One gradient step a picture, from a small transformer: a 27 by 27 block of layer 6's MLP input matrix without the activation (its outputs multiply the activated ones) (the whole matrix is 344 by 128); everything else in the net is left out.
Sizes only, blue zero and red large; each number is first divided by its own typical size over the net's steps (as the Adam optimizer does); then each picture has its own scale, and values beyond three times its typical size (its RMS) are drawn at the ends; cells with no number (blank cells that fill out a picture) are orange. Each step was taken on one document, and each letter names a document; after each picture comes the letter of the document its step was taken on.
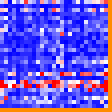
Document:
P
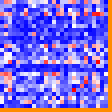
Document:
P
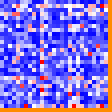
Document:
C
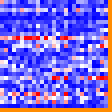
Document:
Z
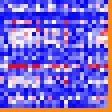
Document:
Z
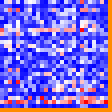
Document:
P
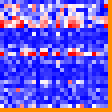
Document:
C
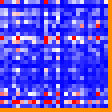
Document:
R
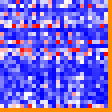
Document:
C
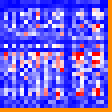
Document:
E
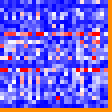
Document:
E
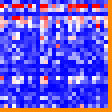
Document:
C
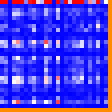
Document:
R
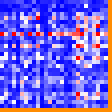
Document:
E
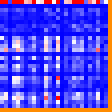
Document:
R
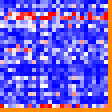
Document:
C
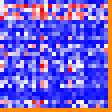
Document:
C
